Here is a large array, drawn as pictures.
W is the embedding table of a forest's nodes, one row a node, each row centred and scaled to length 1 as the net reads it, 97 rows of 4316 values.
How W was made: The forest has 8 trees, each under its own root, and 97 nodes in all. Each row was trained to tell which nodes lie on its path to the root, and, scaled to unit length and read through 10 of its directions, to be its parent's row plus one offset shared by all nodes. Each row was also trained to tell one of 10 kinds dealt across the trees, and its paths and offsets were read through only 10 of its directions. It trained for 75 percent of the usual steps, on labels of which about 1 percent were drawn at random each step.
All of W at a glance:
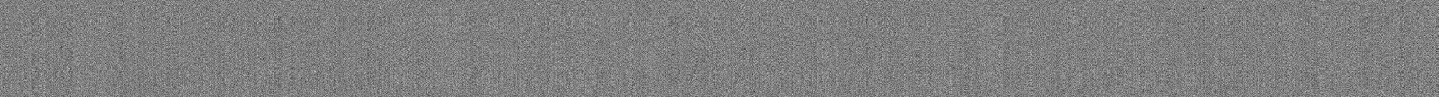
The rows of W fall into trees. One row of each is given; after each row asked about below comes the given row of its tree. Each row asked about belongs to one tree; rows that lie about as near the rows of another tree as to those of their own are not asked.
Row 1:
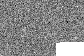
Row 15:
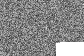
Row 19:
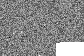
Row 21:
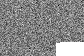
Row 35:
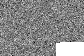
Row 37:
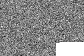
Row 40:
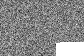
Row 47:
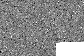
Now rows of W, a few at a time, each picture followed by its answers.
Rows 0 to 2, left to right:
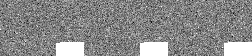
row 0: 35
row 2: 15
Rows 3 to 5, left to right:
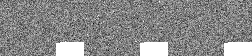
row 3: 40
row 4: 15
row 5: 19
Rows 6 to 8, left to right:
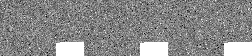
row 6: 47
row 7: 1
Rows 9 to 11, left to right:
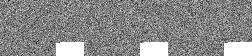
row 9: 35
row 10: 15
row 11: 47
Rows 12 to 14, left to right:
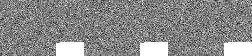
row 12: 21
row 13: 1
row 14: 15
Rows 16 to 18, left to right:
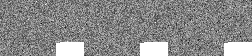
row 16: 47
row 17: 35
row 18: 19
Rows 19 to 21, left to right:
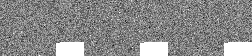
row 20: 47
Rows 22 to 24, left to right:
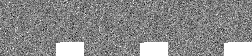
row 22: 35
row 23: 35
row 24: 40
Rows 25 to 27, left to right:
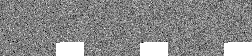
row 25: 35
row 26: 21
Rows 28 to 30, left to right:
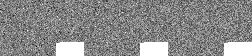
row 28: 47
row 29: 1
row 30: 40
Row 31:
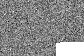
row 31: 19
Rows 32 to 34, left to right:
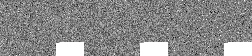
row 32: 40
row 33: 15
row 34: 35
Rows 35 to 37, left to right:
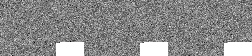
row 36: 1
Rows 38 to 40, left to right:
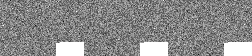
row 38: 1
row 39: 15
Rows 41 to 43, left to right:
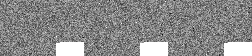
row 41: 21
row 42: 47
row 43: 19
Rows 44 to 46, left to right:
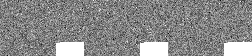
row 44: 47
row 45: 21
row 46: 40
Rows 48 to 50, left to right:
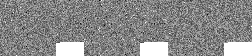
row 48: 35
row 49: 35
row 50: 1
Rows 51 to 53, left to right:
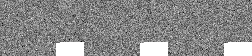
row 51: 19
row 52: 47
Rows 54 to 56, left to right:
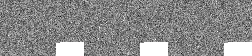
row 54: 1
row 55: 21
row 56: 47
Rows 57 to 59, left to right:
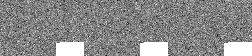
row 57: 1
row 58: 35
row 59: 35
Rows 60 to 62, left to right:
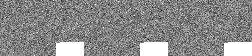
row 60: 47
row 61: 21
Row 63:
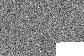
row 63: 1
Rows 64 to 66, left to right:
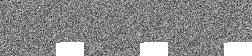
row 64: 35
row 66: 15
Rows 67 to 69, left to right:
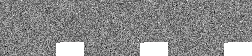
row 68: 19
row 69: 19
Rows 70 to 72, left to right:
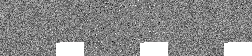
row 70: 15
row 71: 1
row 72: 47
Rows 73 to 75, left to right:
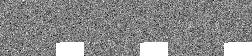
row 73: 21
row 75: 19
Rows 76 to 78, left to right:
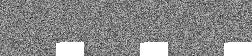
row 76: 47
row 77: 19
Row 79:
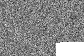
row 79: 35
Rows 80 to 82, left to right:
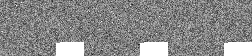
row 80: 1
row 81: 37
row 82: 19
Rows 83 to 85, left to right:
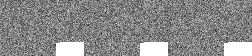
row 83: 40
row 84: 19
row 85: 19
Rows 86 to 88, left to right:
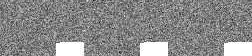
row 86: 35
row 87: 47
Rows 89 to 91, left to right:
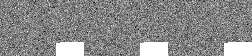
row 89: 47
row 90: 15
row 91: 1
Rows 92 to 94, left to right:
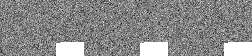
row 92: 19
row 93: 1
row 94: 21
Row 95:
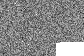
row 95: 40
